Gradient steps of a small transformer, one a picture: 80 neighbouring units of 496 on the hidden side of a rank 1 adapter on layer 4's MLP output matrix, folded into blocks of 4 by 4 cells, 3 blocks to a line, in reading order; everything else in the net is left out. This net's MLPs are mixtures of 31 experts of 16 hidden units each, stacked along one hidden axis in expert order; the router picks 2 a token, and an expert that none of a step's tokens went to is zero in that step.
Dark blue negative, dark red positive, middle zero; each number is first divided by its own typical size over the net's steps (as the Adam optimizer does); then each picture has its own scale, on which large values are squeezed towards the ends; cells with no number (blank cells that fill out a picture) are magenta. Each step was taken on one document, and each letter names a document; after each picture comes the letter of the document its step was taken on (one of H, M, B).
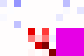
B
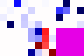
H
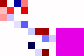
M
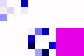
M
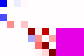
B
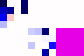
M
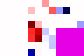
H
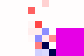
B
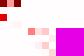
B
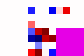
H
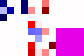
M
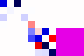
B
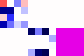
M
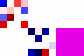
M
